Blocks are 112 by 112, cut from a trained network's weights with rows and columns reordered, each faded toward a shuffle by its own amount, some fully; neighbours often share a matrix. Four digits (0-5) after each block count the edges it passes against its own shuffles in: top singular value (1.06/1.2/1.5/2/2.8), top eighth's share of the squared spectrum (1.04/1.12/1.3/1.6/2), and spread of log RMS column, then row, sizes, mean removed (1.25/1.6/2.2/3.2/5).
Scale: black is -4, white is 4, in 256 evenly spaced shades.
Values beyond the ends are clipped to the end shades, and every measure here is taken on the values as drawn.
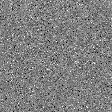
2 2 0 1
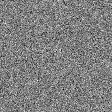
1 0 0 0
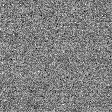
1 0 0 0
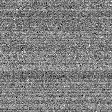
4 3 1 1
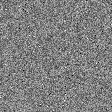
0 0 0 0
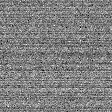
4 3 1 1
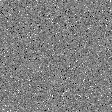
0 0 0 0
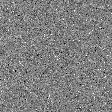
0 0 0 0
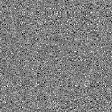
4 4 2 3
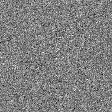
2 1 1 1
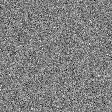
0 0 0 0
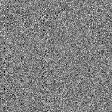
3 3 2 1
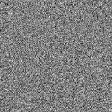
4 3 1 2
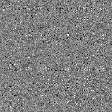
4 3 2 2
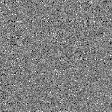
3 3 1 2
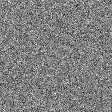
0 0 0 0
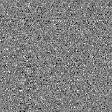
4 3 2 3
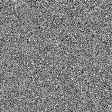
1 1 0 1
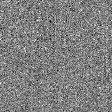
2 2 1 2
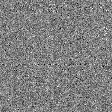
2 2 0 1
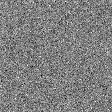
1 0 0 0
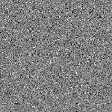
3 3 1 2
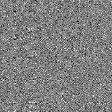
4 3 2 2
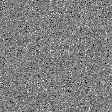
3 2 1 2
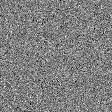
1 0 0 0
